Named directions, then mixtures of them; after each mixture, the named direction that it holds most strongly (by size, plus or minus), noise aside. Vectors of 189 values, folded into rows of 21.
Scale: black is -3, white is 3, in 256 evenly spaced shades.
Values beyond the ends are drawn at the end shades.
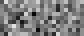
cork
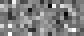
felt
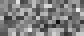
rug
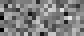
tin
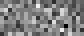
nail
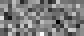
felt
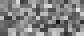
rug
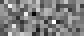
cork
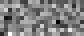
rug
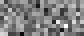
nail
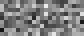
tin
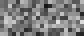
rug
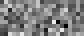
nail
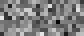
rug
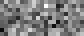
rug
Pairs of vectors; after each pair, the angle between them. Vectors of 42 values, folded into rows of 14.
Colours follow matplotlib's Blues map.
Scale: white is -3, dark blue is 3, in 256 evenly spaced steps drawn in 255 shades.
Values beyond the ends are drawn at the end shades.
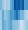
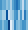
orthogonal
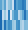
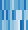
orthogonal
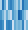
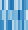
nearly parallel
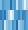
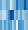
nearly opposite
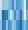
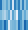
orthogonal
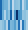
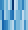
orthogonal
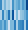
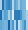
nearly opposite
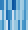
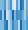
nearly opposite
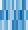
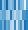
partly opposed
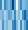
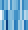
orthogonal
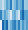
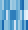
orthogonal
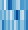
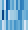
orthogonal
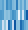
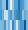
orthogonal
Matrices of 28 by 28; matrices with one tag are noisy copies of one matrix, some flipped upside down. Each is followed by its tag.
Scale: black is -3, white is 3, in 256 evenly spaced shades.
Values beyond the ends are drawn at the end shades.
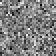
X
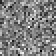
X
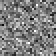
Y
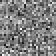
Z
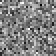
X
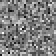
Z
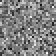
X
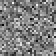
Y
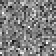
X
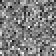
X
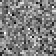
X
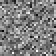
Y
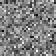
Y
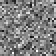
Y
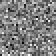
Z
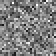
Y
